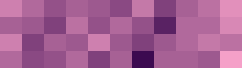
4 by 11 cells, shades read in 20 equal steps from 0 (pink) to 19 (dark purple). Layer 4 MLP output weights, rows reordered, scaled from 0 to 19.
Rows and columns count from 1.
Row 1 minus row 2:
-4 -2 -2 2 -1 4 -5 -4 1 -1 -1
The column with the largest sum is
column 7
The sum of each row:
82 95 85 99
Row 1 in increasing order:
2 4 5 6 7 8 8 9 10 11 12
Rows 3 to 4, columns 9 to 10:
7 5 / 8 9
